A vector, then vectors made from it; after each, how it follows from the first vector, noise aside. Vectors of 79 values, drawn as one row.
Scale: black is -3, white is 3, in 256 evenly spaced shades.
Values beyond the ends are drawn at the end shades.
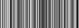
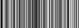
reversed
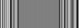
partly zeroed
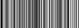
reversed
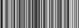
reversed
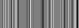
partly zeroed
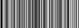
reversed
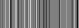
partly zeroed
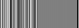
partly zeroed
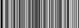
reversed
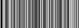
reversed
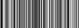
reversed
